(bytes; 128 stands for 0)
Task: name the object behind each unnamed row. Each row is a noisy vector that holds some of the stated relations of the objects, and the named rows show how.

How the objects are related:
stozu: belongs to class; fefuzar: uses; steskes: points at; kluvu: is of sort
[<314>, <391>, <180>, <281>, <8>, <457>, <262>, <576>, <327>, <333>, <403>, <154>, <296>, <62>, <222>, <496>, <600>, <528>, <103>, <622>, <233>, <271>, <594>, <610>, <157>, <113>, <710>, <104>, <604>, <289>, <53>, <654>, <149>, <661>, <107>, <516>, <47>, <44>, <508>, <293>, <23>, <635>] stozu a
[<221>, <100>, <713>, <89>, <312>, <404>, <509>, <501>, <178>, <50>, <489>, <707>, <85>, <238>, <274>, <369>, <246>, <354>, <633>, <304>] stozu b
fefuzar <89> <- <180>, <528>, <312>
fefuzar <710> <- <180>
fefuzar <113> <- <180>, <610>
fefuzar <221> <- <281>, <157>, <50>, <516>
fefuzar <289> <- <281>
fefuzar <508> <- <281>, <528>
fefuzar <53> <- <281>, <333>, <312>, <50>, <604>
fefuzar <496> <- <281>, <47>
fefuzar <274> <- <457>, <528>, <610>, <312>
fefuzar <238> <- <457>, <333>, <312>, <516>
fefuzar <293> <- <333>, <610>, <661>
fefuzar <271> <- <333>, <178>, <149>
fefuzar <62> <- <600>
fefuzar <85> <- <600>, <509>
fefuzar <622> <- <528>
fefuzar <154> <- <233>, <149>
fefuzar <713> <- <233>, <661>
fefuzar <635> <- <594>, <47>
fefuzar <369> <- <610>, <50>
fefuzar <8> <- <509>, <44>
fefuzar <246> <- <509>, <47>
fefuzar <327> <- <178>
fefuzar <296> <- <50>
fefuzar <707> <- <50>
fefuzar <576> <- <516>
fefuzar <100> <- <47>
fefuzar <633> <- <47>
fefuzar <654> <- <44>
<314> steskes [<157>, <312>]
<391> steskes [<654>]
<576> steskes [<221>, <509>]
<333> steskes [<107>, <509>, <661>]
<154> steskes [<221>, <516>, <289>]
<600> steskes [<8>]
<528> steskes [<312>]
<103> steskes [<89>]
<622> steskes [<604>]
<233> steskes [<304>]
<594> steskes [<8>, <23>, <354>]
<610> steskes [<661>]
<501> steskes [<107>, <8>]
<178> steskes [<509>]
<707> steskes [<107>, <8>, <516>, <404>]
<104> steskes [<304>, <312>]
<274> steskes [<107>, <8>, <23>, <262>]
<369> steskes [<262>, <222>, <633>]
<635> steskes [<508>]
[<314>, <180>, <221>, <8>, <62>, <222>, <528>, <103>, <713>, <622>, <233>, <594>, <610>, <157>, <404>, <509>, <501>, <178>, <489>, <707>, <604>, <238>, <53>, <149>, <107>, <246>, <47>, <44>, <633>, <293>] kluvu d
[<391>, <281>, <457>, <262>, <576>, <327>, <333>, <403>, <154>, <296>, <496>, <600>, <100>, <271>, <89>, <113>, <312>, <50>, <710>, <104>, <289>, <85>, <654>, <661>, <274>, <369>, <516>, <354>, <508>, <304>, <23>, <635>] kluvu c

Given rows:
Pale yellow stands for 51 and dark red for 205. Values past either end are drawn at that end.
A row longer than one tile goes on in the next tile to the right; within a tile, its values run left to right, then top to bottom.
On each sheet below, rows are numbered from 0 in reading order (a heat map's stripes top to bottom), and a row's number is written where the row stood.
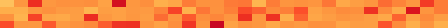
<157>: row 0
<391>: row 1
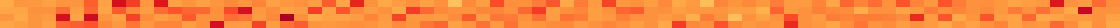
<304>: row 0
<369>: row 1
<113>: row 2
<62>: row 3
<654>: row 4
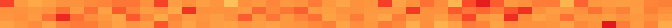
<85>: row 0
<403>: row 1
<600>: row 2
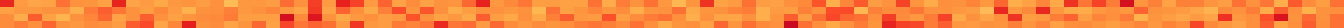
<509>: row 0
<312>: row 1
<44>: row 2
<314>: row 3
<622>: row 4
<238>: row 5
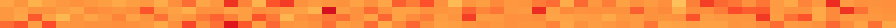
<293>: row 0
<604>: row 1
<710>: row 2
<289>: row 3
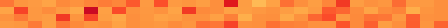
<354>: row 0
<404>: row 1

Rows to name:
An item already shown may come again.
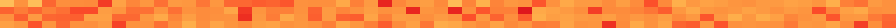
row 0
<154>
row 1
<508>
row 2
<333>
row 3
<293>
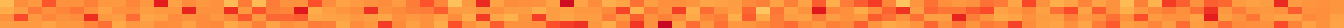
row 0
<23>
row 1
<333>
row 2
<157>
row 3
<610>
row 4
<104>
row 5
<661>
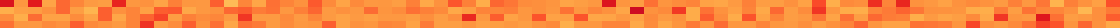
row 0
<221>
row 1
<457>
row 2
<654>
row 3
<594>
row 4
<178>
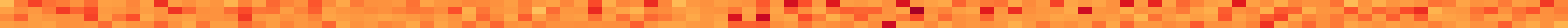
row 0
<289>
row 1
<457>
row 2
<594>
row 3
<304>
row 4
<89>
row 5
<221>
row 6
<576>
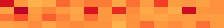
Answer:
<89>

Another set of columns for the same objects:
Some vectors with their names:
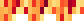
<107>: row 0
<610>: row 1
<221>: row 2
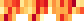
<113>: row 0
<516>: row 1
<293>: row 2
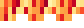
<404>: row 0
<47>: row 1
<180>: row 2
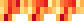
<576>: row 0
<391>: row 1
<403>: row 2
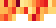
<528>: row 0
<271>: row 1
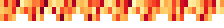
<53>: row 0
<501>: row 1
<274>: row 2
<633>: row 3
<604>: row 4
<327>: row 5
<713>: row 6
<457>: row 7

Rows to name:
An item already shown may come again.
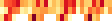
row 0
<661>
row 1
<369>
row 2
<516>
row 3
<274>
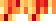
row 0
<600>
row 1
<516>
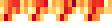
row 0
<289>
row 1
<281>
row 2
<333>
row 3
<635>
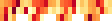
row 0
<707>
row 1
<661>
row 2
<312>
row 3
<89>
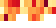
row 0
<50>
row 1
<314>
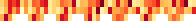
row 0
<516>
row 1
<304>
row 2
<104>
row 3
<501>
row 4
<314>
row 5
<23>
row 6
<157>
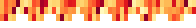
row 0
<594>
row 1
<221>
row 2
<354>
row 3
<178>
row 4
<238>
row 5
<262>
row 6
<314>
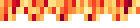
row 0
<404>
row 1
<222>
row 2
<154>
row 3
<262>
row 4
<509>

